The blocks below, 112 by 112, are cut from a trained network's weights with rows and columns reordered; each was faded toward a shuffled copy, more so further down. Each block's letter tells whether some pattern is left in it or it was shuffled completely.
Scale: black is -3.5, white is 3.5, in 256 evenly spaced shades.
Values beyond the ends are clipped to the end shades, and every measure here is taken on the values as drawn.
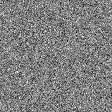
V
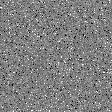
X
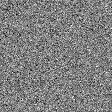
X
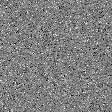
X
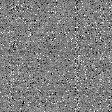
V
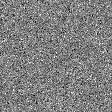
X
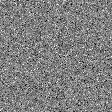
X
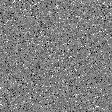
X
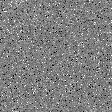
X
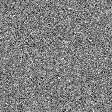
V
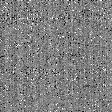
V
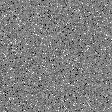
X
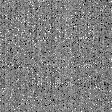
V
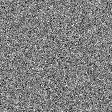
X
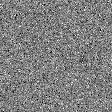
X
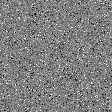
X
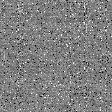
V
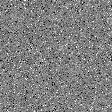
X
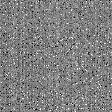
V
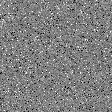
X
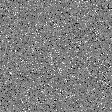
X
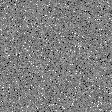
X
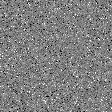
X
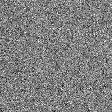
V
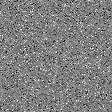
X
